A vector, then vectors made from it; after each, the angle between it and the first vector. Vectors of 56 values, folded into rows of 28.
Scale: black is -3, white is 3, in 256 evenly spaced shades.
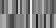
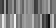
orthogonal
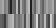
nearly opposite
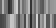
nearly opposite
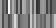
partly aligned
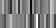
nearly opposite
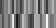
orthogonal
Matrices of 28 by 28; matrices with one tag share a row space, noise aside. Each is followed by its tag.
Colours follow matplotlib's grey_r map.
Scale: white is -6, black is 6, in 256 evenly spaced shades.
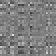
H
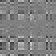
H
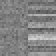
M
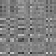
H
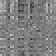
H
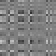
H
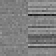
M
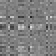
H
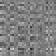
H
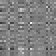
H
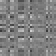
H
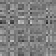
H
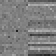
M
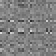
H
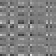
H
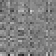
H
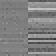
M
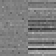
M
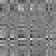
H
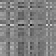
H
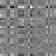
H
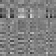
H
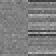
M
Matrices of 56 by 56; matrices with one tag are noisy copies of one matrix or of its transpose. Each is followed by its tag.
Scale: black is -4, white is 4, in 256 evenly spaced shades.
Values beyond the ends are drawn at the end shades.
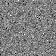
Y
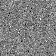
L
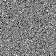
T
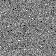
L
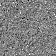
T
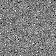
Y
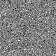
L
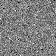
Y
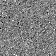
T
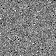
Y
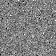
Y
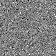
T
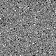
Y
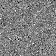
Y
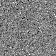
T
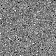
Y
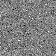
L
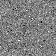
L
